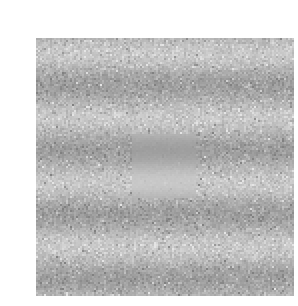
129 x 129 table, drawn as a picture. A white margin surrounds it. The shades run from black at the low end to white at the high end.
Stripes: horizontal, repeating 4 times. Histogram: bell-shaped. Calmest part: centre. Seam: none. Odd patch: calmer, in the centre. Average level on the scale: 70%.
